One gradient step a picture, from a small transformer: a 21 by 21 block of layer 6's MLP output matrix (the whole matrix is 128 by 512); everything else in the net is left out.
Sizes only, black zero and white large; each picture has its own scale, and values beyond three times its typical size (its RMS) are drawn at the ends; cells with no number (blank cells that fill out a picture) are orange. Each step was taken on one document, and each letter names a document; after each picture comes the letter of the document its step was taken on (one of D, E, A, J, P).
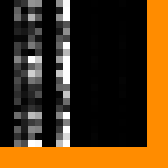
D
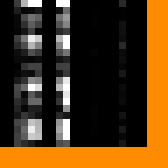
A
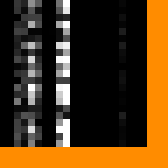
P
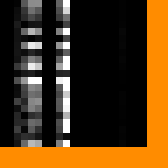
D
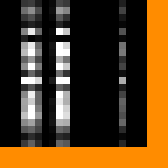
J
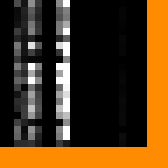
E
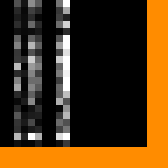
P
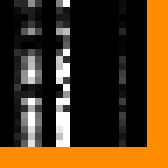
E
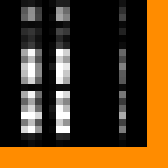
J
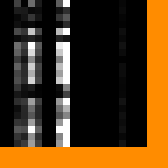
E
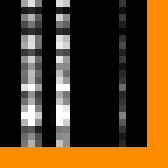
J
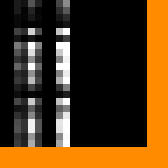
E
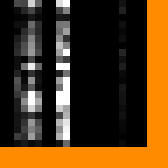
E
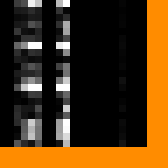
A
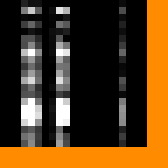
J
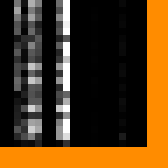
D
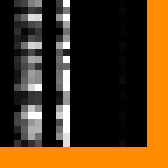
A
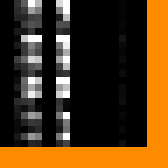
D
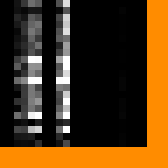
D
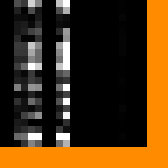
P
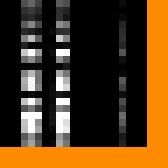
J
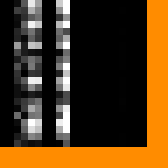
D
